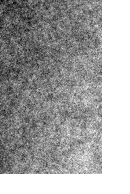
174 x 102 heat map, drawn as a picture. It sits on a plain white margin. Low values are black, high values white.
The ninth with the highest average is the bottom right. Neither half mirrors the other. The ninth with the lowest average is the top left. No regular stripes run through it. Values rise toward the bottom right. Overall the values sit about 50% of the way up the scale.
